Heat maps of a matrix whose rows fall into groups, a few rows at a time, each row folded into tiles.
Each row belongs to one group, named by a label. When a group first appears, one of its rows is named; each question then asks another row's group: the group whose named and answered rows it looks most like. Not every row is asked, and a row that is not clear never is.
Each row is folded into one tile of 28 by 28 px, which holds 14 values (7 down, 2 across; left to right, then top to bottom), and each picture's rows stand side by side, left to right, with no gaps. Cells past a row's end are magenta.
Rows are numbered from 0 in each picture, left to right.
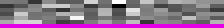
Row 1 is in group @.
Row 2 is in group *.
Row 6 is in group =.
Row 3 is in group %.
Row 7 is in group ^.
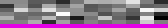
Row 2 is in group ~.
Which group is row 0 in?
%
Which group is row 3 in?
=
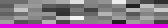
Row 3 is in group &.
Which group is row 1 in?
^
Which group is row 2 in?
=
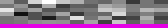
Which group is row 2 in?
=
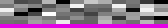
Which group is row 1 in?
&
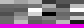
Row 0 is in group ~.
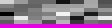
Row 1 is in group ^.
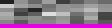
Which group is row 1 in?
&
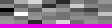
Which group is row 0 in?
&
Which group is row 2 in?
@
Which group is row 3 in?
&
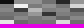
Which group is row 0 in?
@
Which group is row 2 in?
@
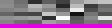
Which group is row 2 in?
%
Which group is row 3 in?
=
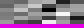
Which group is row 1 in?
^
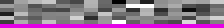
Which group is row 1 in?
~
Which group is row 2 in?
*
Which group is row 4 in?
@
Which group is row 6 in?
^
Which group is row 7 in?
=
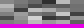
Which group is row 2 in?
=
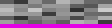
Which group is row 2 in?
^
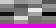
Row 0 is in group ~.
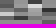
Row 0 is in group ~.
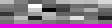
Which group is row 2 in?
=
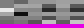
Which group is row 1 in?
^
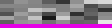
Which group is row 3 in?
~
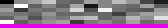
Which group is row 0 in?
@
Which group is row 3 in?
%
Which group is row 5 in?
*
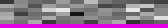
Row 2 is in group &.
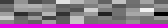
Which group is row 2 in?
~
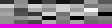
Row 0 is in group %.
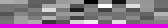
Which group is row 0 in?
~
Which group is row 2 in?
^
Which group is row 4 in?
@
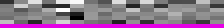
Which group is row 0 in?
@
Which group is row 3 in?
*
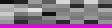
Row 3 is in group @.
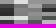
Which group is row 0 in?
=
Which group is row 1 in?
^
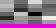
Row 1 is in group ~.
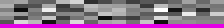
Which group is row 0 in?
^
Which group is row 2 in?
~
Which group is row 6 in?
&
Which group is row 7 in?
&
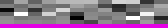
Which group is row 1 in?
&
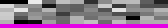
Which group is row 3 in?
@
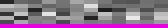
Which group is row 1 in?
&
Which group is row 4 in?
*
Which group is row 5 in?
*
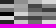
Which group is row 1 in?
~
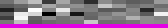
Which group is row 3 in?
@
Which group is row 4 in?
*
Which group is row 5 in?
&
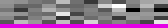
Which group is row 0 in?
^
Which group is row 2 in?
=
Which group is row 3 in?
@
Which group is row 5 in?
^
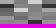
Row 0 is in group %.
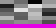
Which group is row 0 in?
%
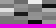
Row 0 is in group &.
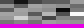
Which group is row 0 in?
*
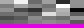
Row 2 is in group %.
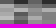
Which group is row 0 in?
*
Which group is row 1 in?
*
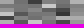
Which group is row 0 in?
=
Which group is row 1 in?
@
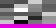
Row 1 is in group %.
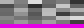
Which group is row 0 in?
%
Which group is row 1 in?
%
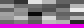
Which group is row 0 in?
*
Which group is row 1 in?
~
